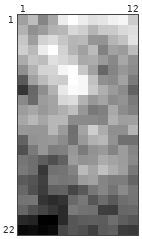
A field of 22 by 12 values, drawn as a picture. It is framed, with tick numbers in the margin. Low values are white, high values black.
Ninth with the lowest average: top middle. Slope: up to the bottom. Stripes: none. Ninth with the highest average: bottom left. Histogram: bell-shaped.
